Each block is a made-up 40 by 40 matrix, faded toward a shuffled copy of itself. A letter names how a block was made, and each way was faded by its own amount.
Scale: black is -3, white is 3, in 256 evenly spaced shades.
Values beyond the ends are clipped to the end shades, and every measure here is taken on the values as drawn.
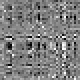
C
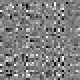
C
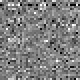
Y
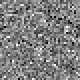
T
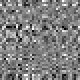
C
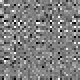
C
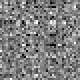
Y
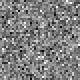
T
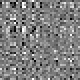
C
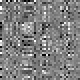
C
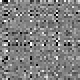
C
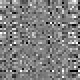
C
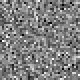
T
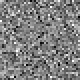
T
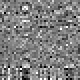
Y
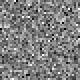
T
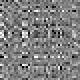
C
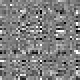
C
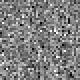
T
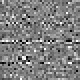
Y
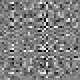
C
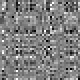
C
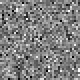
T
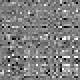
C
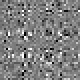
C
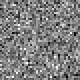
T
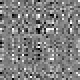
C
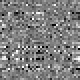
Y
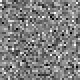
T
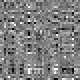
C
